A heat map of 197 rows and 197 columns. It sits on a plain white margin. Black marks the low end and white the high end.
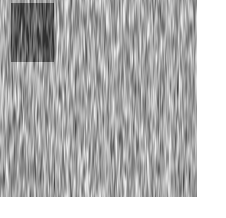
The ninth with the lowest average is the top left. Streaks run downward. An odd patch, lower than its surroundings, sits in the top left.
